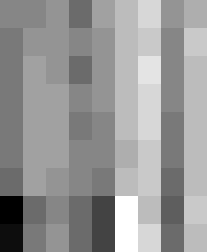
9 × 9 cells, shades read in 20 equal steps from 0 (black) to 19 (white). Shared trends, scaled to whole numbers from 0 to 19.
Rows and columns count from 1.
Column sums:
64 98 101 81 84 135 140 82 127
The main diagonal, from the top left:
10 11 11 10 10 13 15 7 14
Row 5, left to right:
9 12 12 9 10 14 16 9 14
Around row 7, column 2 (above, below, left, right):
12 8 8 11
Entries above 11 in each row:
4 3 4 5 5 5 4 3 3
